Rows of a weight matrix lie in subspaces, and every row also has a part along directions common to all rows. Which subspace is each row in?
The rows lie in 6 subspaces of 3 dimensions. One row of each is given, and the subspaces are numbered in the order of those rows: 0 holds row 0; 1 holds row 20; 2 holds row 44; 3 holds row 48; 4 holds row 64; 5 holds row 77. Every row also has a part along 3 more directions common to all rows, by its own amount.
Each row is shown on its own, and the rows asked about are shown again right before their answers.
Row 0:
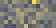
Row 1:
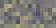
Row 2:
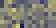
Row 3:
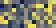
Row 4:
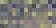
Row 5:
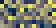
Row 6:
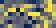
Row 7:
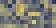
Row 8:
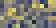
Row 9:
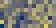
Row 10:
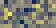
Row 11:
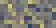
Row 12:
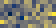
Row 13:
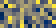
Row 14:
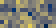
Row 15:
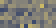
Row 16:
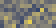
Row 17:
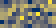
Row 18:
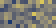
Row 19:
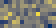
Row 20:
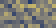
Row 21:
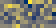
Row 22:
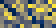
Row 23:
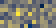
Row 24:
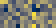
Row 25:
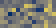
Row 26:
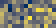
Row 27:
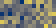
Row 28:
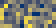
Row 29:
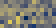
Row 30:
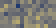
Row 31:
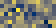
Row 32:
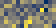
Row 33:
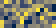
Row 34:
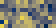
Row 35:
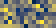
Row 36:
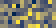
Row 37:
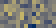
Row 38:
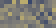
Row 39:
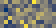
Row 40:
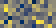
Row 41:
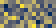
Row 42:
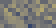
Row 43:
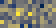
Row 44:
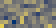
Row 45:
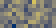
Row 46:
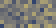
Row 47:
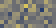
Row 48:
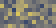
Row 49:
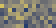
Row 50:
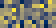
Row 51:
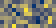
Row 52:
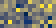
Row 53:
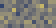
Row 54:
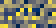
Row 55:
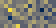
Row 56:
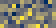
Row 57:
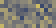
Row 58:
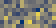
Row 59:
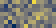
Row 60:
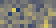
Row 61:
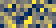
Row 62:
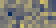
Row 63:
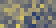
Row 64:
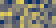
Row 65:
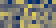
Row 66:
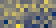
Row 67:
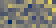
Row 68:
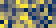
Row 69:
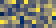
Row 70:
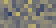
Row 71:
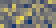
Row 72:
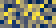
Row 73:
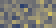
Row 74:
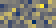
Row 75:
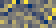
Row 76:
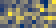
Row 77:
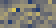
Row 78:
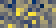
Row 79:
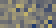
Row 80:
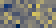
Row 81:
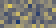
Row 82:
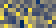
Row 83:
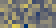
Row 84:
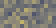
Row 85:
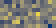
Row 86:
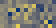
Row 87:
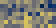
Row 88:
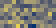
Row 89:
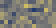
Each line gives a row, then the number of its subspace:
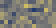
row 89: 5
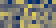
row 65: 4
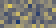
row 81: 4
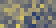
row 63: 2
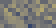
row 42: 1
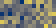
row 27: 4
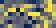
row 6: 5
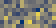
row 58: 2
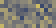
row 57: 0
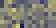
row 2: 3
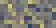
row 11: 1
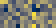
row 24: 1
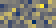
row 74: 3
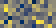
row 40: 0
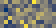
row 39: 0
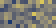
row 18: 4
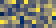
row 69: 4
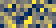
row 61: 2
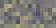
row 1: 4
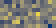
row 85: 2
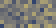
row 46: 0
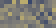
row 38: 4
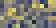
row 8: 3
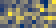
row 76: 3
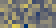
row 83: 0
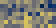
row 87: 5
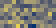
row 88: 1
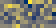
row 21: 4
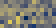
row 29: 4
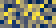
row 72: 4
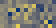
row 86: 5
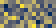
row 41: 0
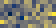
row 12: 4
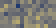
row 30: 2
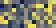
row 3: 3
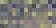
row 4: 1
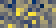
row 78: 3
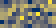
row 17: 5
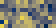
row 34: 5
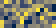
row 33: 2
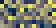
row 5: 1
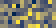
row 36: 2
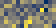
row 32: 2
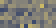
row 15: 3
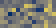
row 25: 5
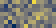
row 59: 0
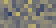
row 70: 1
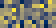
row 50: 3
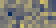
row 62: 3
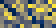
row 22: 1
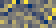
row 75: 4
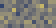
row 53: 3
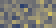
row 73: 0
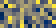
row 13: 1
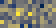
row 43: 3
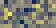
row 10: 0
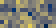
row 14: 5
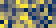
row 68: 5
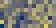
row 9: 5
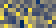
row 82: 1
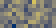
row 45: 0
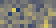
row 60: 5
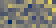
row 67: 4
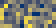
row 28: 1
